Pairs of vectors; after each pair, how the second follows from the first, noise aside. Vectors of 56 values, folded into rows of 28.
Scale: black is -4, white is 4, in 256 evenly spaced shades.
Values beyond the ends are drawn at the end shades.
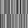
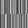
copied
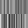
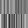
copied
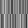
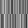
copied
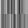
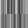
copied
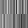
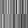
copied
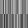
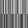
copied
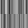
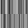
copied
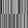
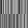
copied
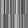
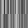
copied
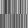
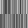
copied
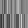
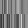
copied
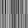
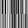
scaled up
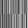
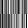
scaled up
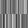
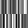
scaled up
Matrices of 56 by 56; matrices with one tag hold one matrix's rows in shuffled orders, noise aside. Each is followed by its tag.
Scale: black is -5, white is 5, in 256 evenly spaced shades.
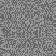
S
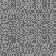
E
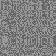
E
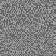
S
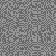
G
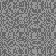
G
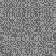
S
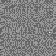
S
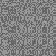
E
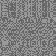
E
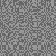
G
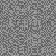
G
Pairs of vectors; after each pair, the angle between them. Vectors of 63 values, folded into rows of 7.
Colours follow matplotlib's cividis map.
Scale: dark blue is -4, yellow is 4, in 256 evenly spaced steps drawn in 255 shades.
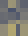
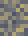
orthogonal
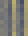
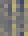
nearly parallel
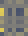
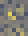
partly opposed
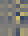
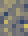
orthogonal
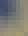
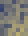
partly aligned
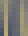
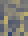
partly aligned
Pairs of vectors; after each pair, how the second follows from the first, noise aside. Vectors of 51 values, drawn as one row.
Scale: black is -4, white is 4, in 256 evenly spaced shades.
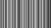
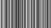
wrapped around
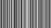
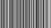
wrapped around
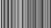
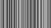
shuffled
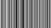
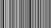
shuffled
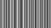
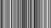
shuffled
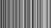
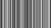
shuffled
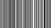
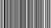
wrapped around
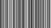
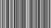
shuffled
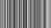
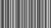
shuffled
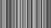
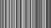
wrapped around
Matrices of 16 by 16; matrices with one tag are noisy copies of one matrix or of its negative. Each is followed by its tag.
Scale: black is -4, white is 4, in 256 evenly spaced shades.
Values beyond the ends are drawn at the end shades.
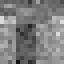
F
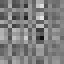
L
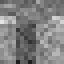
F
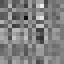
L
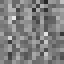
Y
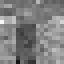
F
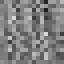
Y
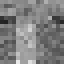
F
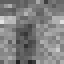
F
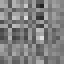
L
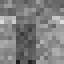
F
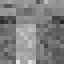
F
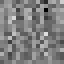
Y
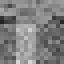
F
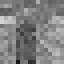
F
